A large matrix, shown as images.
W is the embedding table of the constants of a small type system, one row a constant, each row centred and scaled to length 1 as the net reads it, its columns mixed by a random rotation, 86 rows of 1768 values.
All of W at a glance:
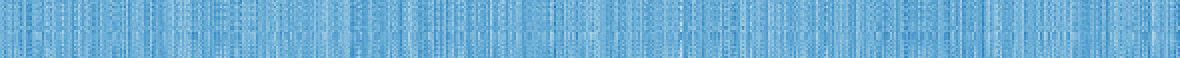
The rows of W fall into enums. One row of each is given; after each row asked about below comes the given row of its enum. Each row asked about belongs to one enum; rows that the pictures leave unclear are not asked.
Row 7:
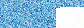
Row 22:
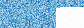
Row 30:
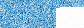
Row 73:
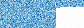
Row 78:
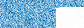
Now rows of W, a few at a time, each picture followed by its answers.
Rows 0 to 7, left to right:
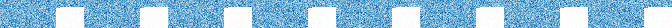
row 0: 22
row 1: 30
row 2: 22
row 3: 7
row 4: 30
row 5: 30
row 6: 73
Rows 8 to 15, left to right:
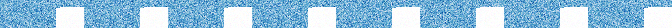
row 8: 7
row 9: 22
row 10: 22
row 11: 22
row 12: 73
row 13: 30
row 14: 73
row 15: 7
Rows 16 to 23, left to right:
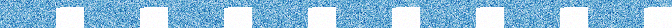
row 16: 73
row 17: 7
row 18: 7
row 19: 22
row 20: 30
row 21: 22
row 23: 30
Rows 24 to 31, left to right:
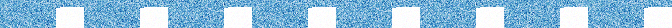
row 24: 7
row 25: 7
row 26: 73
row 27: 7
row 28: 73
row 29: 73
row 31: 7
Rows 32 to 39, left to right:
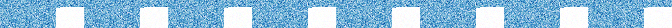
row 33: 22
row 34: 22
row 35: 73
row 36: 22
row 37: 73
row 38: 73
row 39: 78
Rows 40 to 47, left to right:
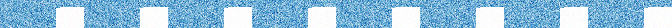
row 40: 7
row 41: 78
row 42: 22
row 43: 30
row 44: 78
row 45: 22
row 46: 73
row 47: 73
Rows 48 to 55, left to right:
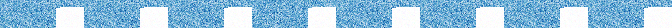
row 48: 7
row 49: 7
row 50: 7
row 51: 30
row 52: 7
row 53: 7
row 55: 7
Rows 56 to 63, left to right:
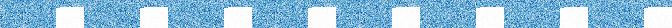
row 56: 30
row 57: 7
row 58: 7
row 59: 30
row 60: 30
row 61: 73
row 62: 73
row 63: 7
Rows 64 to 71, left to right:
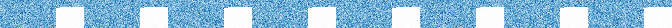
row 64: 30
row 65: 22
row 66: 7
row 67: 73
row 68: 73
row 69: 30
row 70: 22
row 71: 78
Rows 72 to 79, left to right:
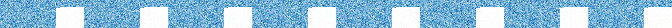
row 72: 73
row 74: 22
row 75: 22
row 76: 22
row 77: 7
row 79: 22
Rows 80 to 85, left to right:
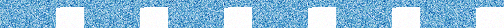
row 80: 22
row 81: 22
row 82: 73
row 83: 73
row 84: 22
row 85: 78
